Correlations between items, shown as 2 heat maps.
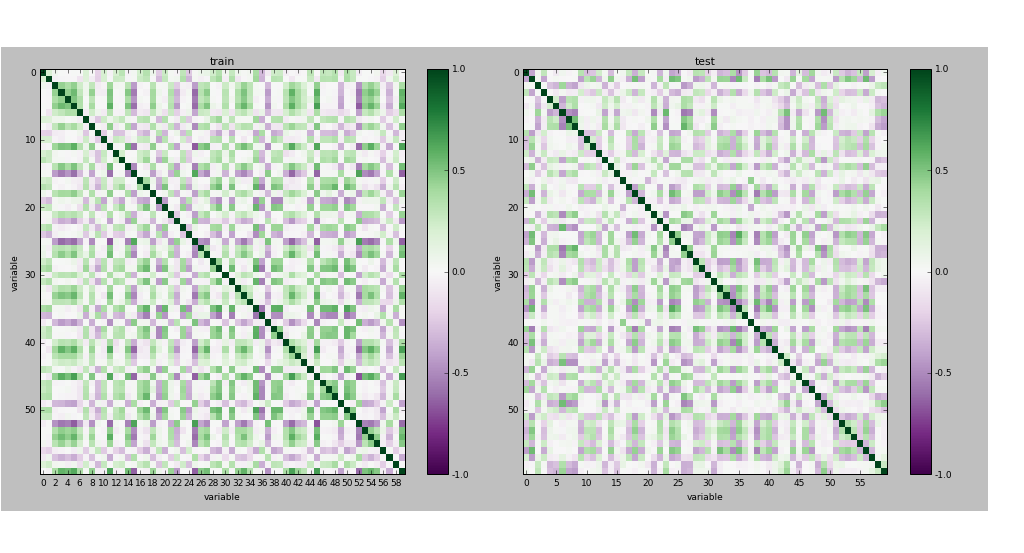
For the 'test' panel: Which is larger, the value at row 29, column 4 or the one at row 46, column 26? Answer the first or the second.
the second
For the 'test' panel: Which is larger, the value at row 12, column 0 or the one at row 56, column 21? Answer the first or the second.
the first
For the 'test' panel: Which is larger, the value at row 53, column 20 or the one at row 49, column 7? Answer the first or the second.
the first
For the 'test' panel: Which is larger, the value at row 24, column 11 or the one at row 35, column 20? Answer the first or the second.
the first
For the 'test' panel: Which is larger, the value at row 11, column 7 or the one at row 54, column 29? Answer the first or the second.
the first
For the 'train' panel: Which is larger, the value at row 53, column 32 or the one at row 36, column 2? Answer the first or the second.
the first
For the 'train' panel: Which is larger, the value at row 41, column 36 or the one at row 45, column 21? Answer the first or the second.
the second
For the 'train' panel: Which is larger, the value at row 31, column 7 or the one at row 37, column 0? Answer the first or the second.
the first
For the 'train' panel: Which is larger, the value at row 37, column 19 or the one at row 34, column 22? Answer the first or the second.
the first
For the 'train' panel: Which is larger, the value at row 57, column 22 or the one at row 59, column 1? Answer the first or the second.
the first
